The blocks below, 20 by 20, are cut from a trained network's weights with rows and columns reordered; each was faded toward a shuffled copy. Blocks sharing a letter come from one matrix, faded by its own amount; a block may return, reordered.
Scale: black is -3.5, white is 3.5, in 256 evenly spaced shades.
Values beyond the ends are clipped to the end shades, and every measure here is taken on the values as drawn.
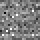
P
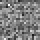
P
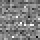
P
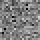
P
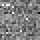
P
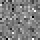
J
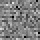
P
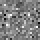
J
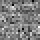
P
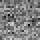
P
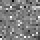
J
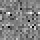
J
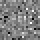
J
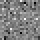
J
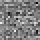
P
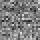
P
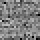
P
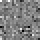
J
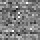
P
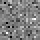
J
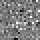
J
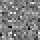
J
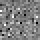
J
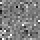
J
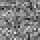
P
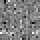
J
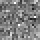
P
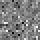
J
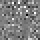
J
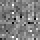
J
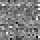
P
